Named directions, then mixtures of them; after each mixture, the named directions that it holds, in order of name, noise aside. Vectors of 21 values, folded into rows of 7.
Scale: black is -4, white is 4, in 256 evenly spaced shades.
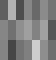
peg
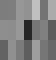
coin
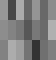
peg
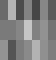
coin, peg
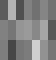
peg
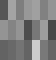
coin, peg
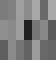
coin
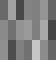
peg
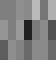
coin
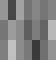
peg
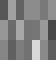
coin, peg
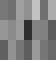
coin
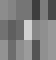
coin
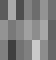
peg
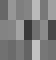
coin, peg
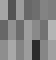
coin, peg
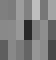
coin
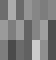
coin, peg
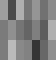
peg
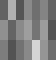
peg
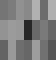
coin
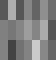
peg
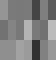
coin, peg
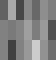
peg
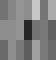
coin
